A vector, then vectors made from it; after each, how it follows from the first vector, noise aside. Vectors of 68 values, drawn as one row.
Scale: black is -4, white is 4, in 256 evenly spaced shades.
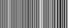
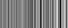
sign-scrambled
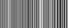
copied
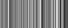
sign-scrambled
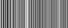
reversed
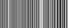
copied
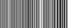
copied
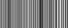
negated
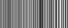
negated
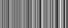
sign-scrambled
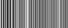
reversed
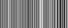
copied
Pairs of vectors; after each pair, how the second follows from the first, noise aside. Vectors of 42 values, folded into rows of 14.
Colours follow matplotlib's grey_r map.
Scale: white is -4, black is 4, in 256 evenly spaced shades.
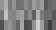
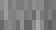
shrunk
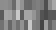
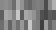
copied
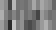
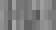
shrunk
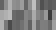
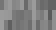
shrunk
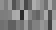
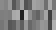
copied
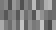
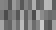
copied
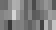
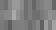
shrunk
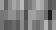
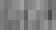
shrunk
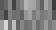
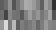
copied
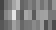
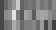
copied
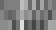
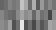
copied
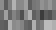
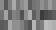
copied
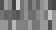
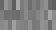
shrunk
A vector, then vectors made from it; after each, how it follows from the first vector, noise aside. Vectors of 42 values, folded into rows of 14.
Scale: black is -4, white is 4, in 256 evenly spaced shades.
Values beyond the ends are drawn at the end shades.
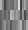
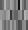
negated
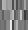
wrapped around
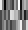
scaled up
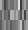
copied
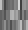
copied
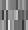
reversed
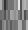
copied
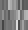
wrapped around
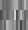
wrapped around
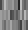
negated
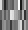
scaled up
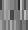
negated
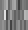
wrapped around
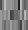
negated
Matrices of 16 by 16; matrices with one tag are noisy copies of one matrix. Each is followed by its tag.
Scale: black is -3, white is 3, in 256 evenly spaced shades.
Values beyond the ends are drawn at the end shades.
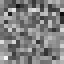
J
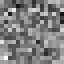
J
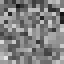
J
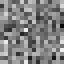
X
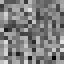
X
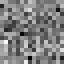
X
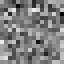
J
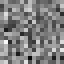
X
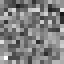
J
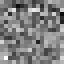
J
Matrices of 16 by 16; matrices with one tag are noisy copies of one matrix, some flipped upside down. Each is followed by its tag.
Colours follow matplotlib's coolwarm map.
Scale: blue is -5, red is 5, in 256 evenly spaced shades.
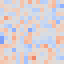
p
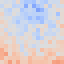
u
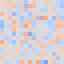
p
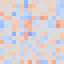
p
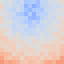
u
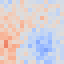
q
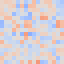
p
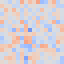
p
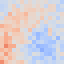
q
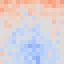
u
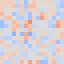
p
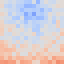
u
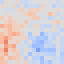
q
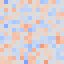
p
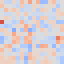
p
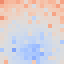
u
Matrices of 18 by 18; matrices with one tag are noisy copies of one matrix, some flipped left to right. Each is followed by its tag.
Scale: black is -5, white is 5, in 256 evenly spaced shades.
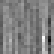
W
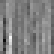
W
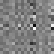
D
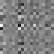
D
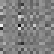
D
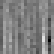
W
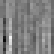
W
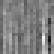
W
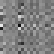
D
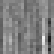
W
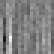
W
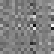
D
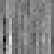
W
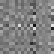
D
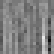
W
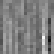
W
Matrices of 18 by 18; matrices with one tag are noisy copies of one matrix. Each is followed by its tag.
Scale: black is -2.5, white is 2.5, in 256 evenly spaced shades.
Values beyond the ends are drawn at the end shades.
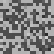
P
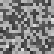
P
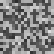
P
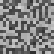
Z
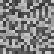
Z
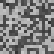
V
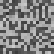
Z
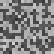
P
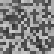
P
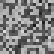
V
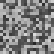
V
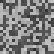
V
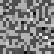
Z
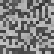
Z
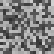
P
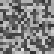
P
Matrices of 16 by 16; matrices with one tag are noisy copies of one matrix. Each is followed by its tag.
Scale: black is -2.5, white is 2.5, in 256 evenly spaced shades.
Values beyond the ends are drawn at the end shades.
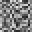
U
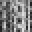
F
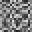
U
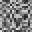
U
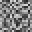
U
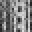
F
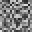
U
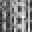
F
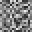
U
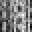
F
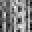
F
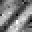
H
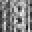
F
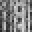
F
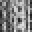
F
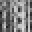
F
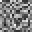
U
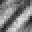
H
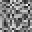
U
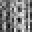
F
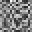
U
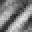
H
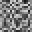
U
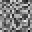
U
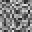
U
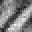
H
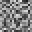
U
